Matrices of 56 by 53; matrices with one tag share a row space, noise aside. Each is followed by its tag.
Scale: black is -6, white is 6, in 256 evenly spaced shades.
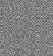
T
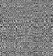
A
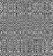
A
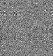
A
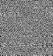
A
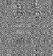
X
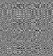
X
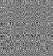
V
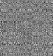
A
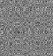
T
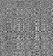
X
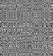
A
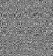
A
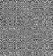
A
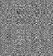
X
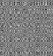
T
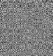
A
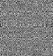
A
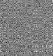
A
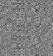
X
